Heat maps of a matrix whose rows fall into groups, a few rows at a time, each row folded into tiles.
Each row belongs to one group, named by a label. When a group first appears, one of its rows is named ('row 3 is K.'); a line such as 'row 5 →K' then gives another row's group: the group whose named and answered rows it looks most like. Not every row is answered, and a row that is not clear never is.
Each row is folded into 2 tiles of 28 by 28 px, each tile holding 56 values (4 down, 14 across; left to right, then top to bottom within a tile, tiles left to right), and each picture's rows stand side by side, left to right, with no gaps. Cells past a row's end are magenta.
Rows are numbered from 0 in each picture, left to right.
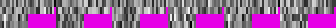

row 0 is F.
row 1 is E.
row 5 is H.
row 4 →F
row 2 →E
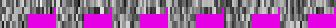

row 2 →H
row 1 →H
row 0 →F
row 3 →H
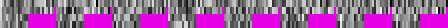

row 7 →F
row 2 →F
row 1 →E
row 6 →F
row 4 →E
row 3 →H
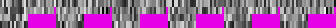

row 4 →E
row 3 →H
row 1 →F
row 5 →F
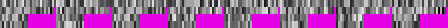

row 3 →E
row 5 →H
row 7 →F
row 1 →H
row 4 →E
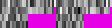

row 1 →E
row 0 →E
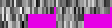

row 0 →F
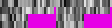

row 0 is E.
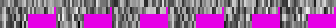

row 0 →E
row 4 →E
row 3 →E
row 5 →E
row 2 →E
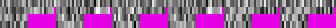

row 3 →F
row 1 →F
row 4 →F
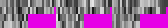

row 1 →H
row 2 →H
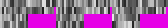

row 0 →H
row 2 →H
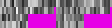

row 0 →H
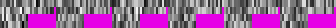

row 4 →H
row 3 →E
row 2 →E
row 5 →E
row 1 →F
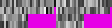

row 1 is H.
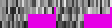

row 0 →E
